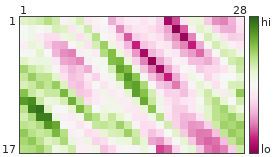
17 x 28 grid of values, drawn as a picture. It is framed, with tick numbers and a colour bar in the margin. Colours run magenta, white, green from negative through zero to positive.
The halves do not mirror each other. The grain runs diagonally down to the right. The ninth with the highest average is the bottom left.
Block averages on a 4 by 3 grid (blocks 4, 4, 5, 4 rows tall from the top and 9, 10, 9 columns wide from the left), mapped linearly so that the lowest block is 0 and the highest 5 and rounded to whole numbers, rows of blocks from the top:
310 | 221 | 533 | 521
